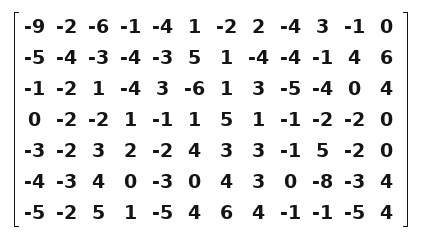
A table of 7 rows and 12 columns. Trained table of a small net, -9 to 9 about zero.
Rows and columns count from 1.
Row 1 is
-9 -2 -6 -1 -4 1 -2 2 -4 3 -1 0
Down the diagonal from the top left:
-9 -4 1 1 -2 0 6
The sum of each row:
-23 -12 -10 -2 10 -6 5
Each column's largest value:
0 -2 5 2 3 5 6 4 0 5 4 6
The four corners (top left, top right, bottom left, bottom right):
-9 0 -5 4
